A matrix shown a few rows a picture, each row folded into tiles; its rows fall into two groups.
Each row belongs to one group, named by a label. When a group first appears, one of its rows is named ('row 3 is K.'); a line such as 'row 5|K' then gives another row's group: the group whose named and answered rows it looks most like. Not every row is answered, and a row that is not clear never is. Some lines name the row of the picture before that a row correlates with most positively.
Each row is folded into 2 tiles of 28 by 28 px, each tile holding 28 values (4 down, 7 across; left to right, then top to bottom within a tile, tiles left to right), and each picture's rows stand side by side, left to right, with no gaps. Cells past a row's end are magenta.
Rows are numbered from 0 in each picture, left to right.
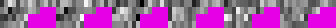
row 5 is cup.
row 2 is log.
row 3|log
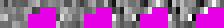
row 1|log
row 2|cup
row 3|cup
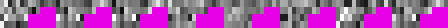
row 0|log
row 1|cup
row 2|cup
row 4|log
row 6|log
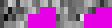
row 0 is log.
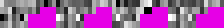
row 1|cup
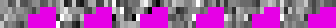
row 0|log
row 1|log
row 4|cup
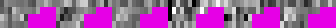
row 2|log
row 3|log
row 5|log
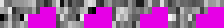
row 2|log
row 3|cup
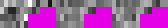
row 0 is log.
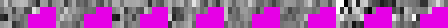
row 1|log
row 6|log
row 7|cup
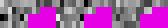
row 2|cup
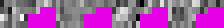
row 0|cup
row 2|log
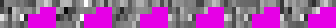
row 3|cup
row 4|cup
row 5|cup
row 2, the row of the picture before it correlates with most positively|3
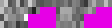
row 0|log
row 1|log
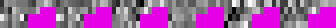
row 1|cup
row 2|log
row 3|log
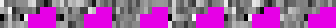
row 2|log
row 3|log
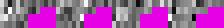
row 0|log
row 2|log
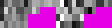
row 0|log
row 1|log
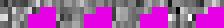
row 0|cup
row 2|log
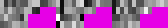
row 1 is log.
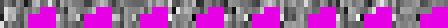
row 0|log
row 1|cup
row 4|cup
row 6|cup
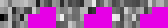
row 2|cup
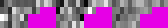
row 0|cup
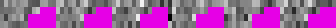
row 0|cup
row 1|log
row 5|log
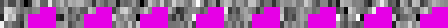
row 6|cup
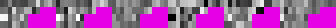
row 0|cup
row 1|cup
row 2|cup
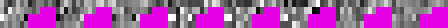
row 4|cup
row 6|log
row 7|cup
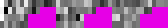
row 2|cup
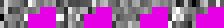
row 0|log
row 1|cup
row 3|log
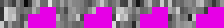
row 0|log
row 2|log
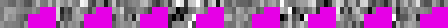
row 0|log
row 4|cup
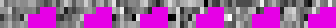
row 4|cup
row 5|log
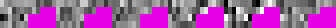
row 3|cup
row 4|cup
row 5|cup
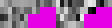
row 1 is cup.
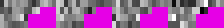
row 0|cup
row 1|log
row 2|log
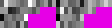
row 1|log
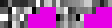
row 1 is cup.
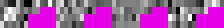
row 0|log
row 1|log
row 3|cup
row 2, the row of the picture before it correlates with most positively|1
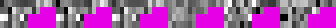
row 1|cup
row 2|cup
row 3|log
